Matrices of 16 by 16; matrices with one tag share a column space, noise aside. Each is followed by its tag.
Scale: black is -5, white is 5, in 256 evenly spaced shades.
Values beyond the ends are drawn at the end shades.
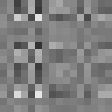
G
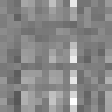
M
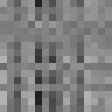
M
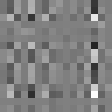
G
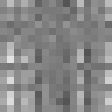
M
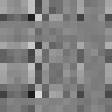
G
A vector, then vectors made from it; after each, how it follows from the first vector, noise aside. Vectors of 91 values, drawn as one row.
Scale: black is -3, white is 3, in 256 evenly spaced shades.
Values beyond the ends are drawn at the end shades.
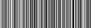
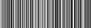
sign-scrambled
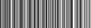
sign-scrambled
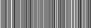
partly zeroed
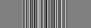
partly zeroed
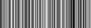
sign-scrambled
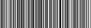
wrapped around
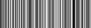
sign-scrambled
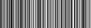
negated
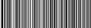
wrapped around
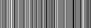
partly zeroed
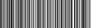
negated
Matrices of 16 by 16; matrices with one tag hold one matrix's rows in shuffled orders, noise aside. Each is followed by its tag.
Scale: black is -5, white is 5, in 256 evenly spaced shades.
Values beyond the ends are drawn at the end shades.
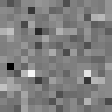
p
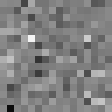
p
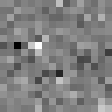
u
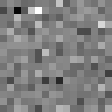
u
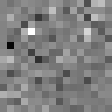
p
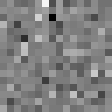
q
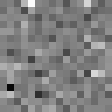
p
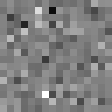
q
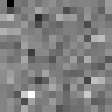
p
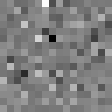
q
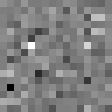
p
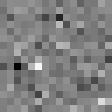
u
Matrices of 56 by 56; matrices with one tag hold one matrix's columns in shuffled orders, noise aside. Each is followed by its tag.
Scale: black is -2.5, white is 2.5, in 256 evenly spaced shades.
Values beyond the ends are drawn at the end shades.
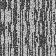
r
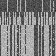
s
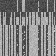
s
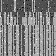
s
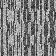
r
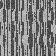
r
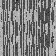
r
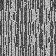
r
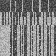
s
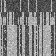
s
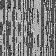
r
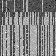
s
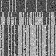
s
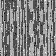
r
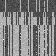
s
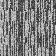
r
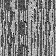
r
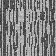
r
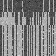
s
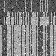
s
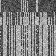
s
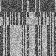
s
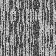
r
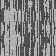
r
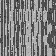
r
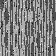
r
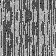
r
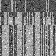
s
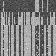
s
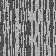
r
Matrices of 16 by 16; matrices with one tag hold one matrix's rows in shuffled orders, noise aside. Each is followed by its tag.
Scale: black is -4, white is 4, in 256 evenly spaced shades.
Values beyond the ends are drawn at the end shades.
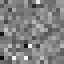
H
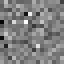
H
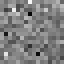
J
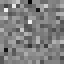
J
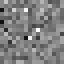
H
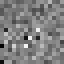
H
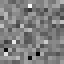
J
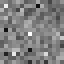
J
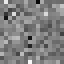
J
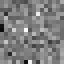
H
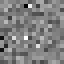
H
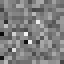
H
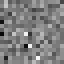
H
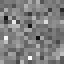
J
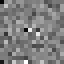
H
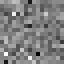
J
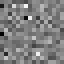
H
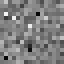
J
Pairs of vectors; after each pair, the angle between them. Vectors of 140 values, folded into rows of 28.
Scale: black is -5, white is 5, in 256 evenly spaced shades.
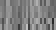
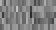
orthogonal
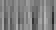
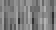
nearly parallel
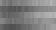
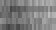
nearly parallel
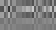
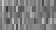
orthogonal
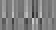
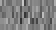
partly opposed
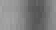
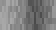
nearly parallel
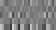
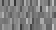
partly opposed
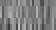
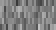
orthogonal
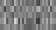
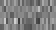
nearly parallel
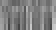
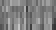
nearly opposite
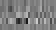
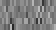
partly opposed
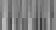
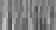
nearly parallel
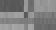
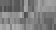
nearly parallel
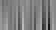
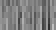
nearly parallel
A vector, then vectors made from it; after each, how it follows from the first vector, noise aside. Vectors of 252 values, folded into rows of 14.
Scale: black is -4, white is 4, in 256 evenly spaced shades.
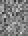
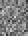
wrapped around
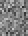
wrapped around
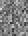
wrapped around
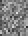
wrapped around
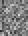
wrapped around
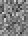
negated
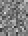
wrapped around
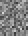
wrapped around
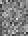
wrapped around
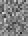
negated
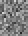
negated
